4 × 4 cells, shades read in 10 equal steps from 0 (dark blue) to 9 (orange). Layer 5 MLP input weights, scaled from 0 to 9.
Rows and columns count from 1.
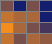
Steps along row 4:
down up down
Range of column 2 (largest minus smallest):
6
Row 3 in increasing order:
2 4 6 9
